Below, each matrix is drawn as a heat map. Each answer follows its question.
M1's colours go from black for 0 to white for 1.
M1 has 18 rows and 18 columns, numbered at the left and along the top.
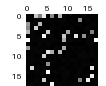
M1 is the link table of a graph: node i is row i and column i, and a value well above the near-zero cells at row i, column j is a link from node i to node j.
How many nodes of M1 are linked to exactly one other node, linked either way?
6
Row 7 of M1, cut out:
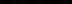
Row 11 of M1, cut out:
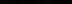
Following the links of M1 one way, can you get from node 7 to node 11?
no
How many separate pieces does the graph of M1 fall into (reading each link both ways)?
3
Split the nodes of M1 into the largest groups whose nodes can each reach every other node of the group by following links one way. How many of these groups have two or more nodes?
1
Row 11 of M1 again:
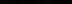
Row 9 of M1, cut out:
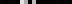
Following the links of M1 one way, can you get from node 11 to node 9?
no
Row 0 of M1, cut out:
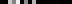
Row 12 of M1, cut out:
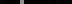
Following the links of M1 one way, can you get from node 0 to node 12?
yes
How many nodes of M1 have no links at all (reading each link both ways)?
2
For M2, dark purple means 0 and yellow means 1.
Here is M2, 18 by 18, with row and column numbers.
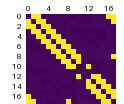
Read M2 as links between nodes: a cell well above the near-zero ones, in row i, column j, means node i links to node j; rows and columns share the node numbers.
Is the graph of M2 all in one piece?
no
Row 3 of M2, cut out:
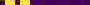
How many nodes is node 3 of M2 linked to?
4
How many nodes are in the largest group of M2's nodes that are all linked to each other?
3
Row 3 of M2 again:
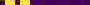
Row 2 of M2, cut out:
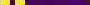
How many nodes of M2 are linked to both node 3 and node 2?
2
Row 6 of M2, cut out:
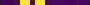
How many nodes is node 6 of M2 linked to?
4
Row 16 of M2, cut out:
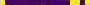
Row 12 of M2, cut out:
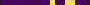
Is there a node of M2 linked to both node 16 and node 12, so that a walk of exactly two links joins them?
yes
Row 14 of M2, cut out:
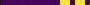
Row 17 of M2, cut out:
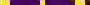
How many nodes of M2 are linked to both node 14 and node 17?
2
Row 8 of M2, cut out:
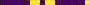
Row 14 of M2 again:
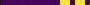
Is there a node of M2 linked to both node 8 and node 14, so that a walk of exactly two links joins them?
no
